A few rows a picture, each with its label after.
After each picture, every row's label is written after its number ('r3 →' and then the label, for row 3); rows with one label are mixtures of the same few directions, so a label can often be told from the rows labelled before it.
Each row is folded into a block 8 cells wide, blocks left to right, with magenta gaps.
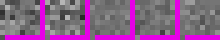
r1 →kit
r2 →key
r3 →key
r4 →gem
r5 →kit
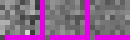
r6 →gem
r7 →gem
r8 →key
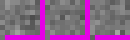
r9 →gem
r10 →key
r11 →gem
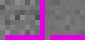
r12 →key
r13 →kit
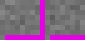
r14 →kit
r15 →key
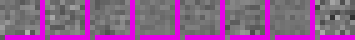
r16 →gem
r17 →key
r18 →gem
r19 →key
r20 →key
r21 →gem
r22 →key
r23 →key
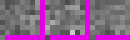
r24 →gem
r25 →gem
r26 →gem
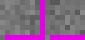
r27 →gem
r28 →kit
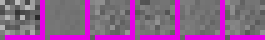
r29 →key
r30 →kit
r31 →kit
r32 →kit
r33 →kit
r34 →kit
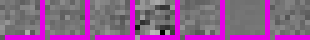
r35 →gem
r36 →key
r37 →gem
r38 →gem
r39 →gem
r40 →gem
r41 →key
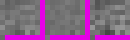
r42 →gem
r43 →gem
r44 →gem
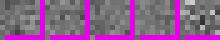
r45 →gem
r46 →key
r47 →kit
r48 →gem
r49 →kit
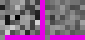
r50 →key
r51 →key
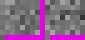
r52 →kit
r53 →key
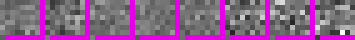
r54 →gem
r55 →gem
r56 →kit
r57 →kit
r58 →key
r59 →key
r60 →kit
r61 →gem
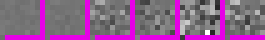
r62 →gem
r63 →kit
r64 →kit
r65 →kit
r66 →gem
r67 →kit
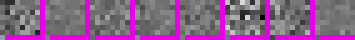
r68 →kit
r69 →kit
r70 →key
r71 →kit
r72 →key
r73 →key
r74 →kit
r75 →gem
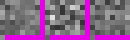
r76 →kit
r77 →key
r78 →key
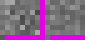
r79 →kit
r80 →key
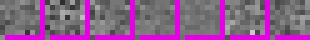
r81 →gem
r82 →key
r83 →kit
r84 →kit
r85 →key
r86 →gem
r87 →gem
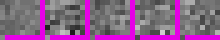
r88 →kit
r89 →gem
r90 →gem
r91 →gem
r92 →kit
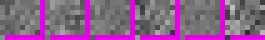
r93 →kit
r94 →gem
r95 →kit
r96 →kit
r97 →key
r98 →kit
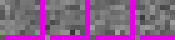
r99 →kit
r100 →gem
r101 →gem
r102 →key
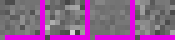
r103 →kit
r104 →gem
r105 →kit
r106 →kit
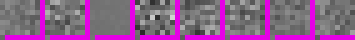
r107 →gem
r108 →kit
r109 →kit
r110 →key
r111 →gem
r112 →key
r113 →key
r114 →kit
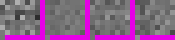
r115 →key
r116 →kit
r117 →key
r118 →kit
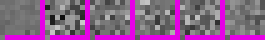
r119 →gem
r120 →key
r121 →key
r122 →kit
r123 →key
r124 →gem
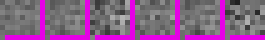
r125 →key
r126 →gem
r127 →gem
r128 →key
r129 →gem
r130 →kit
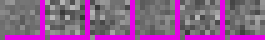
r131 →kit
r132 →key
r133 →kit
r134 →gem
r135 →key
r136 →gem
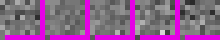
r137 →key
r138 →kit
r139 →gem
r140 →gem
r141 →kit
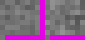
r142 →key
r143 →gem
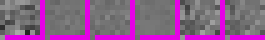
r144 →gem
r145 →kit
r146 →key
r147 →kit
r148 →kit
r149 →kit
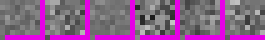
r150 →key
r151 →kit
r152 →kit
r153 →key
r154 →gem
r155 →kit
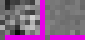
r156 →gem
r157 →gem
